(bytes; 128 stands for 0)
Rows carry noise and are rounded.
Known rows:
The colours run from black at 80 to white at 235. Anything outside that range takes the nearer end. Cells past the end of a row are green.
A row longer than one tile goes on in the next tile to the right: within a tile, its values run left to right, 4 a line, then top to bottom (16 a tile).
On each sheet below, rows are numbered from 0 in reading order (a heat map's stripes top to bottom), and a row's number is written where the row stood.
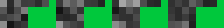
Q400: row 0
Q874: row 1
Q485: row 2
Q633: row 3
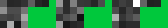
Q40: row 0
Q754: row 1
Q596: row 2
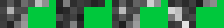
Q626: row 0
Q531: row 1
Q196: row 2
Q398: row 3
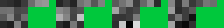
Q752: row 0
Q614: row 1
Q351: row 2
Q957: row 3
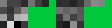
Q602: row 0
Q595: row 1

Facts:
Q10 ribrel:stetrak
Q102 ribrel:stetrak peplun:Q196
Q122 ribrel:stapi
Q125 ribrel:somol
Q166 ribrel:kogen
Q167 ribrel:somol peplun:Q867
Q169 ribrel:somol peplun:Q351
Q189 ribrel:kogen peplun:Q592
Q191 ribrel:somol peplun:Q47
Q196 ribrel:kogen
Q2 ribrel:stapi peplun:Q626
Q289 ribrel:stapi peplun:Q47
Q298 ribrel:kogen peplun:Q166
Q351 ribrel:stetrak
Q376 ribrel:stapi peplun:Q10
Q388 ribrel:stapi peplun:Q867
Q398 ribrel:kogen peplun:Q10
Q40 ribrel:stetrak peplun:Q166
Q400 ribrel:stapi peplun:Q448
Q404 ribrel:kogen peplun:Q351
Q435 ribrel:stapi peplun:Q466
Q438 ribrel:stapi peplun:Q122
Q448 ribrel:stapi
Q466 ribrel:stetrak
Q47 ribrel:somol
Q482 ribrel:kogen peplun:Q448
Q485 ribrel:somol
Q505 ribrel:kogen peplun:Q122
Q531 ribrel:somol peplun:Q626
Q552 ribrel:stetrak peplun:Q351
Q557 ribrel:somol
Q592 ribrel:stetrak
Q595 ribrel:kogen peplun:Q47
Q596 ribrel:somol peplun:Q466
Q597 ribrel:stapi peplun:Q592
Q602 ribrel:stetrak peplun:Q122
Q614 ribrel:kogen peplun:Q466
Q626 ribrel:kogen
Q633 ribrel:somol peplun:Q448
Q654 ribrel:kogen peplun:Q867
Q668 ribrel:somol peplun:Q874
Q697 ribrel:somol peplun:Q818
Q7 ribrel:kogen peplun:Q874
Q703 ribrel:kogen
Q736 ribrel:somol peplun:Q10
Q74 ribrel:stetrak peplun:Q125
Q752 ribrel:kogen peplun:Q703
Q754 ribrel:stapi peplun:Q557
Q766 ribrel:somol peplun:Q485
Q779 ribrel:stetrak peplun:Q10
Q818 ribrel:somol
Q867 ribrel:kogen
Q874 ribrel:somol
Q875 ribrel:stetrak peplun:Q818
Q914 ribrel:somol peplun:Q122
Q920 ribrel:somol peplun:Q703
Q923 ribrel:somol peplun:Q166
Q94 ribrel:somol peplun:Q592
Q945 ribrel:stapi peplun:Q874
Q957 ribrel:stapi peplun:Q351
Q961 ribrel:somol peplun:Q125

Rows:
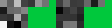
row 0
Q122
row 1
Q167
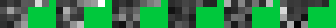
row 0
Q166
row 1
Q867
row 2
Q482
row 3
Q191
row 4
Q388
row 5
Q552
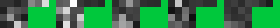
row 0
Q654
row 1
Q10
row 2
Q736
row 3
Q914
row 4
Q668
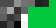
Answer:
Q466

